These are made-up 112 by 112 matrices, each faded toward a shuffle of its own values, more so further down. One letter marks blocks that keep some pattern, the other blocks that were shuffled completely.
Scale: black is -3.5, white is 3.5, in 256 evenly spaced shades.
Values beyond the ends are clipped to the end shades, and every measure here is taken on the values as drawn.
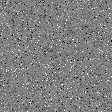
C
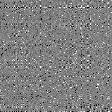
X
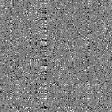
X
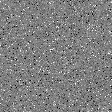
C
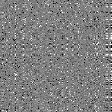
X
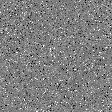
C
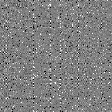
X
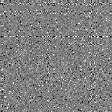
X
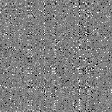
X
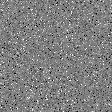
C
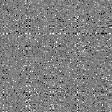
X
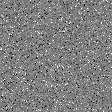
C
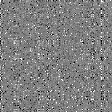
X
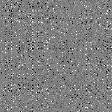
X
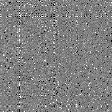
X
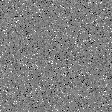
C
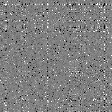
X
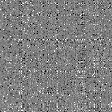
X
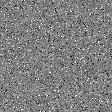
C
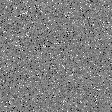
C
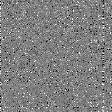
X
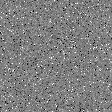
C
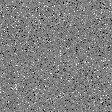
C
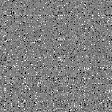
X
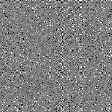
X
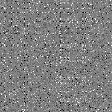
X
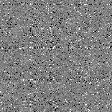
X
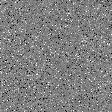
C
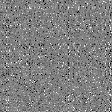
X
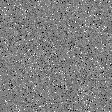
C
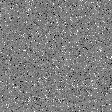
C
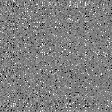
X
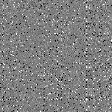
X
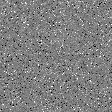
C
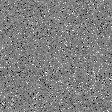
C
